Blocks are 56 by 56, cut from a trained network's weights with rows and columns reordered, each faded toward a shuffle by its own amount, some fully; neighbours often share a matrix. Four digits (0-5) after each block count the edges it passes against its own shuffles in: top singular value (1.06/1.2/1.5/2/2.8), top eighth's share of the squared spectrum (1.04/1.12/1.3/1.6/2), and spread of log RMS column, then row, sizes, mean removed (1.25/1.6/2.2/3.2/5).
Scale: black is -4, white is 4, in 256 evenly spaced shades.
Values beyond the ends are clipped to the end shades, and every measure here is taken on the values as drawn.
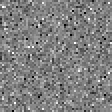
0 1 0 0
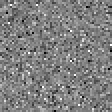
0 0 0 0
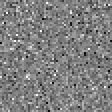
1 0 0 0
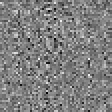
3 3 3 1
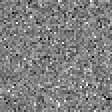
0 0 0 0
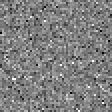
0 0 0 0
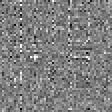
3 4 3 1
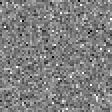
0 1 0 0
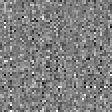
3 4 3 1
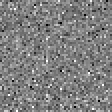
1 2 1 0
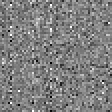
2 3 3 0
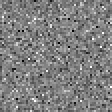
0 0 0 0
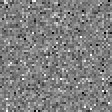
2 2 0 0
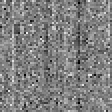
3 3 1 2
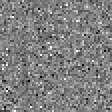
1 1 0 0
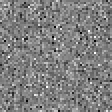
1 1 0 0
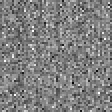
2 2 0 0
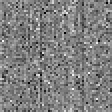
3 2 1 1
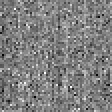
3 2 0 1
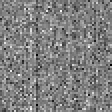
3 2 1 0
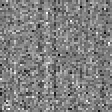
3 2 0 1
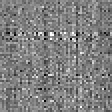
3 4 1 3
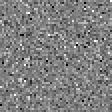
1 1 0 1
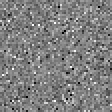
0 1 0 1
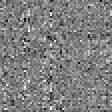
2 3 3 0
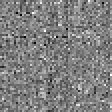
2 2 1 1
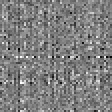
3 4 1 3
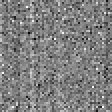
2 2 0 1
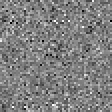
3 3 1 2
